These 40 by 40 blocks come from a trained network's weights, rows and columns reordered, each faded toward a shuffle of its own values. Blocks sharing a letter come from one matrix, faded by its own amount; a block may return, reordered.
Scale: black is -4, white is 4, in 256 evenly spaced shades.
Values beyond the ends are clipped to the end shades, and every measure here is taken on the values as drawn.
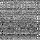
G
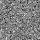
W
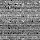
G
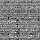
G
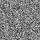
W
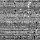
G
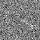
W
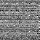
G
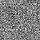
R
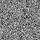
W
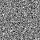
W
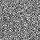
R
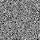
W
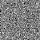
W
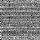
G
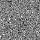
W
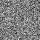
R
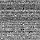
G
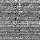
G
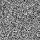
R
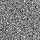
R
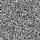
R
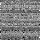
G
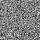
R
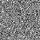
R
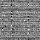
G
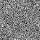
W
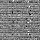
G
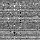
G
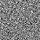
R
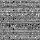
G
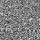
R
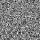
R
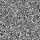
R
